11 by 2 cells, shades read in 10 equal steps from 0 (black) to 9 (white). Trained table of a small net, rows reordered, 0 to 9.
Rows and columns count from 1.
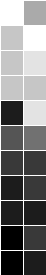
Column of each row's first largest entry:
1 2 2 1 2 2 1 2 1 2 2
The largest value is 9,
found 2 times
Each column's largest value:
9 9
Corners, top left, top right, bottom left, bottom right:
9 6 0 1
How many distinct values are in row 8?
2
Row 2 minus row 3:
0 1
